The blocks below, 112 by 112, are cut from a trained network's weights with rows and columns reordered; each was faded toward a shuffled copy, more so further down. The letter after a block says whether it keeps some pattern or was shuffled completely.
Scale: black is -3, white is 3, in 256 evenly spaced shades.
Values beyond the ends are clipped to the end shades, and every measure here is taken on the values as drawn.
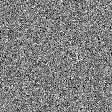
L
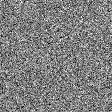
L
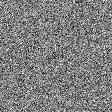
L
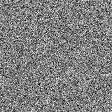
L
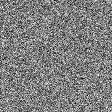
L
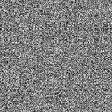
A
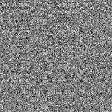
A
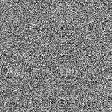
A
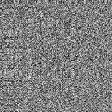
A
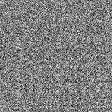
A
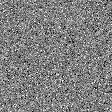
L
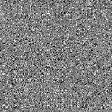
A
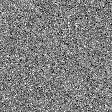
L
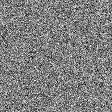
L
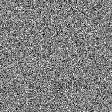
A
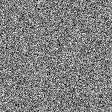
L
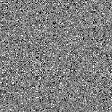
A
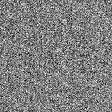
A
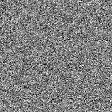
A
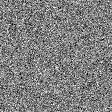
L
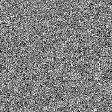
A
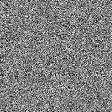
A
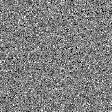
A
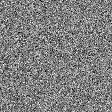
L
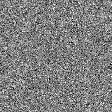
A
